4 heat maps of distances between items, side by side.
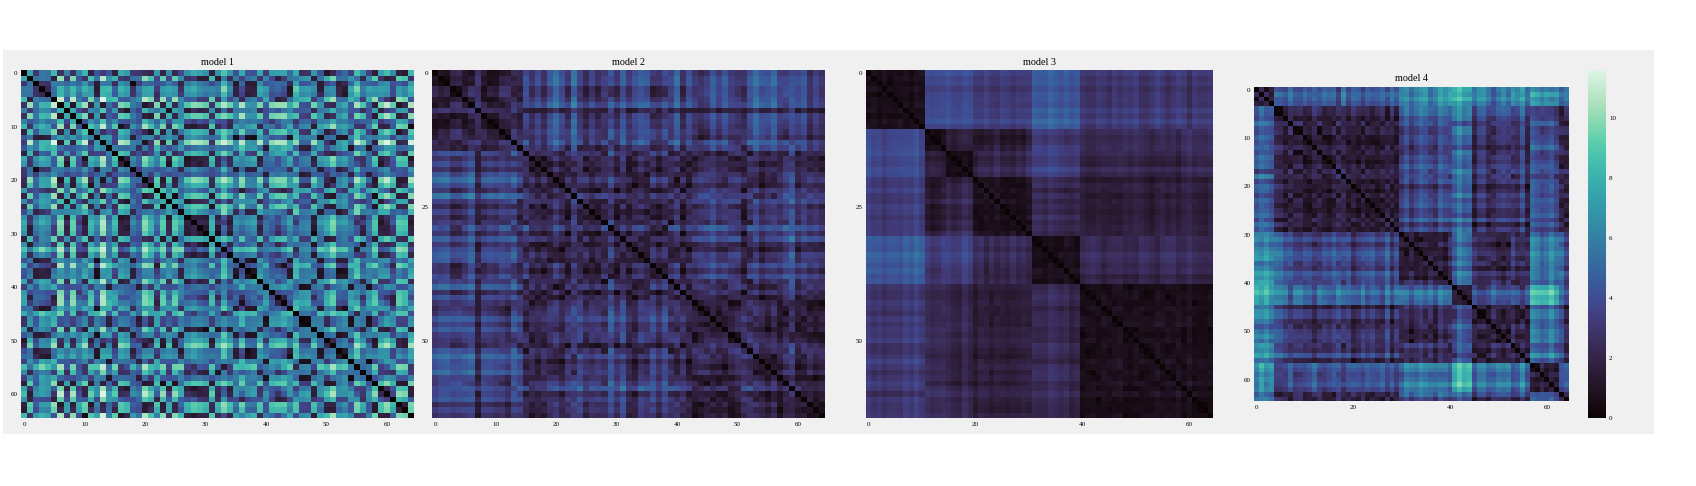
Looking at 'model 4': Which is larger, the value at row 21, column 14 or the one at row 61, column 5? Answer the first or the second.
the second
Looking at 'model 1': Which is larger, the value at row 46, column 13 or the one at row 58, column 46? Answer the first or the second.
the first
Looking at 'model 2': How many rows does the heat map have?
65
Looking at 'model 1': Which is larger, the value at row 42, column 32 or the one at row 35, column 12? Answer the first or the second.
the first
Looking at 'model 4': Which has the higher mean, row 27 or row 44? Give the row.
44
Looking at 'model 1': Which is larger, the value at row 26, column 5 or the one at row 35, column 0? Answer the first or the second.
the first
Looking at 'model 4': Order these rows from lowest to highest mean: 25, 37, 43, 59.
25, 37, 59, 43
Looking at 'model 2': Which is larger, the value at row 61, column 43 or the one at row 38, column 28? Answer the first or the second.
the second
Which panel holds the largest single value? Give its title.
model 1
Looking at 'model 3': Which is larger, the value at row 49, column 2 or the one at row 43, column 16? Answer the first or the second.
the first
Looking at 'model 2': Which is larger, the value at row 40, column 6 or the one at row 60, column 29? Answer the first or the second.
the first
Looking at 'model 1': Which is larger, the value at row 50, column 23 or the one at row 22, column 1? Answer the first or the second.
the second
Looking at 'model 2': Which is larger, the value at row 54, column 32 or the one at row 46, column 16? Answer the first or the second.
the second
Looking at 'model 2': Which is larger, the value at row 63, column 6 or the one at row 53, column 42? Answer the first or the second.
the first
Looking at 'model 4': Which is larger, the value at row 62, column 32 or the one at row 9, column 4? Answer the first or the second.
the first
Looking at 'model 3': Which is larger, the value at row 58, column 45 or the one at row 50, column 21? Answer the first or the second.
the second
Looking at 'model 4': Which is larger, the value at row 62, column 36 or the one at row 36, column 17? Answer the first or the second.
the first
